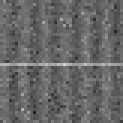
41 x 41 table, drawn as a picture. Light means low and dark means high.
Stripes running up and down repeat 6 times from left to right. On average the colour sits 60% of the way up the scale. Row 22 differs from the rows beside it. There is no overall slope. The halves do not mirror each other.
